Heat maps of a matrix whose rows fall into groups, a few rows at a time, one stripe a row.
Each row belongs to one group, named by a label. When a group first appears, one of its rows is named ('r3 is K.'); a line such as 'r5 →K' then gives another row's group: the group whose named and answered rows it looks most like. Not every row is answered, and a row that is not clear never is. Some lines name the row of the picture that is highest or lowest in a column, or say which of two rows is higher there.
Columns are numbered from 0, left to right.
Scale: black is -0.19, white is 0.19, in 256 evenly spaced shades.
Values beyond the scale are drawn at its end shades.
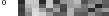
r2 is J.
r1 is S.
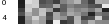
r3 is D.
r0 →J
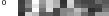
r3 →J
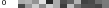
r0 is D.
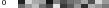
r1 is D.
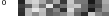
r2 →J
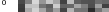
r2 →J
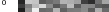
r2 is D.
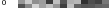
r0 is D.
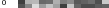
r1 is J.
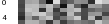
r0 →D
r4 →S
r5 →D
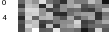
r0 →S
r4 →S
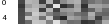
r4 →S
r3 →S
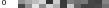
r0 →D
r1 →J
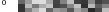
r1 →S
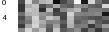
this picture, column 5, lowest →0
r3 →S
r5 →S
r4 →J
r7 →D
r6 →J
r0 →S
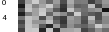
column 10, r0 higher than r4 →No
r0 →J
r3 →D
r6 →D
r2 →S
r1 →S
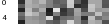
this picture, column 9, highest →3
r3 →D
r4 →S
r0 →S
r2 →D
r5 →S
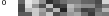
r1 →S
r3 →J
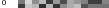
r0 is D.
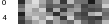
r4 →J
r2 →D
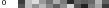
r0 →D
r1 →S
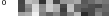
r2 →J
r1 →J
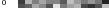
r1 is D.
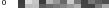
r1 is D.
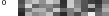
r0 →J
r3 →S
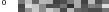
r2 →J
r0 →S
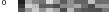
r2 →J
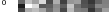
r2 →J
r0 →D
